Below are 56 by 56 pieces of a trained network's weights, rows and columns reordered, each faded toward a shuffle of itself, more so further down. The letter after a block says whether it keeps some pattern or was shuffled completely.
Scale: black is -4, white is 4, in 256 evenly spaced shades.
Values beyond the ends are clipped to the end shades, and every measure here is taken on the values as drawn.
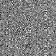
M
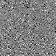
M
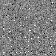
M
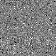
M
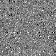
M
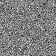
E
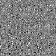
M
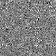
M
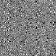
M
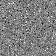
E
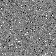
E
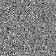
M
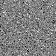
E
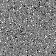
E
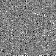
M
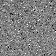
E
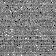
M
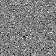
M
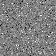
E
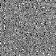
M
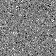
E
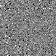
M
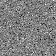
E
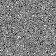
E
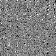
M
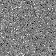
E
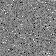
E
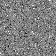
E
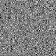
M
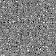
M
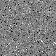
E
